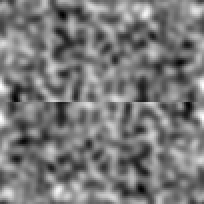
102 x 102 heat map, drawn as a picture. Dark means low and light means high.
Symmetry: a half turn. Slope: none. Histogram: bell-shaped. Grain: blotchy.
